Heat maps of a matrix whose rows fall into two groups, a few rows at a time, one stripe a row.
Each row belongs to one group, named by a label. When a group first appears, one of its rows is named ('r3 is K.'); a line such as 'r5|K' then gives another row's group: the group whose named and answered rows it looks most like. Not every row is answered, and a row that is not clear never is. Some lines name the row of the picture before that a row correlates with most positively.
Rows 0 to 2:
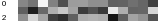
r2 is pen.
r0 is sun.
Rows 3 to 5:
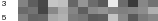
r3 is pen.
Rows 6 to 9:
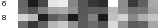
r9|pen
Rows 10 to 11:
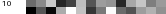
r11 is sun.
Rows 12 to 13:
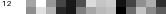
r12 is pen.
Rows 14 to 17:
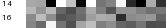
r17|sun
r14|pen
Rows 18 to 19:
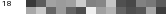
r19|pen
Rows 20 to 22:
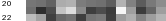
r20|pen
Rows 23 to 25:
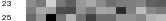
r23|sun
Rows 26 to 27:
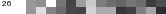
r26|sun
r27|pen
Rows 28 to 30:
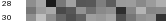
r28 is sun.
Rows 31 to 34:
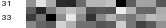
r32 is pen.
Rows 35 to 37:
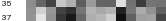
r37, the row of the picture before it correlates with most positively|31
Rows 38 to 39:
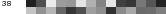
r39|sun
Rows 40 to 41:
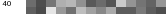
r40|pen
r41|sun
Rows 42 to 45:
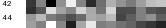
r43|sun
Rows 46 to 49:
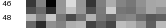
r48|sun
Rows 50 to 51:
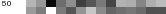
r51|sun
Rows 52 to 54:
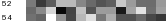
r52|pen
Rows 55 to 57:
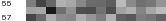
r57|sun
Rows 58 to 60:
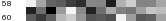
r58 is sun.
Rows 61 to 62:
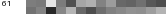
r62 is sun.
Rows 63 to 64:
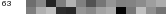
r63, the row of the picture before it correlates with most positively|62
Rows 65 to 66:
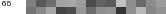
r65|pen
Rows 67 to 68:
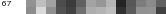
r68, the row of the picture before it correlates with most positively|66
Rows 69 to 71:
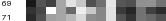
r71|sun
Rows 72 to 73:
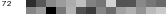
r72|sun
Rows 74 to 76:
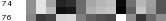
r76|pen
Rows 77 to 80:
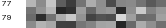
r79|pen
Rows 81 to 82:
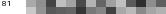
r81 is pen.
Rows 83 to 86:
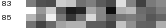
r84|sun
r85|sun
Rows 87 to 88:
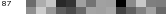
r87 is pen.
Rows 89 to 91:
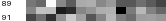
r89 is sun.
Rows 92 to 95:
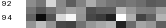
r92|sun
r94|pen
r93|pen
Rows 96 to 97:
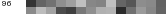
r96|sun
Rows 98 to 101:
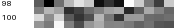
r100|sun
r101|sun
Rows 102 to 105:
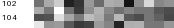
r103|sun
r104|sun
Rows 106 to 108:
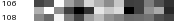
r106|sun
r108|sun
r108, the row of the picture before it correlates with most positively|103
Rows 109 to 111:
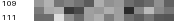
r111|sun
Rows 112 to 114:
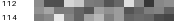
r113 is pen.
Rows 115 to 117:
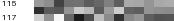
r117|sun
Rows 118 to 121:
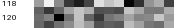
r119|pen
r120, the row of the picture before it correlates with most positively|115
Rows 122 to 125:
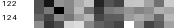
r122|pen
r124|pen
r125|pen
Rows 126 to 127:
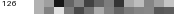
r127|sun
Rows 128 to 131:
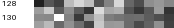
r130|sun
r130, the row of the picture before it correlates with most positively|127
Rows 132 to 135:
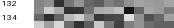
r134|pen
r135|sun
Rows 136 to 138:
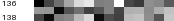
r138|pen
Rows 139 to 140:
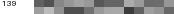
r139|pen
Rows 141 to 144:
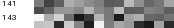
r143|sun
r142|sun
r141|pen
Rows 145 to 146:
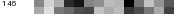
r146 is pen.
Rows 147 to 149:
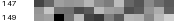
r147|sun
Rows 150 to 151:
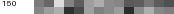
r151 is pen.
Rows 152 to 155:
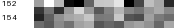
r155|pen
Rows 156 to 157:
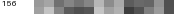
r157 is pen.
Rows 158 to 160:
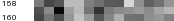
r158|pen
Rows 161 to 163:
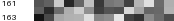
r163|sun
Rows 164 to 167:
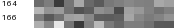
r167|sun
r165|sun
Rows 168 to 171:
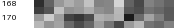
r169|sun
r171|sun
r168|sun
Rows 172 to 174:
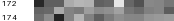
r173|sun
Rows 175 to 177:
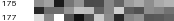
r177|sun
